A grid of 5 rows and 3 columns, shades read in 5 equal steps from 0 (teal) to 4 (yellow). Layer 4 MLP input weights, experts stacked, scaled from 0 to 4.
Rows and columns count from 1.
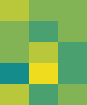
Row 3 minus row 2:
0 2 -1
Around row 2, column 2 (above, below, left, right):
2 3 2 2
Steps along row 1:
down same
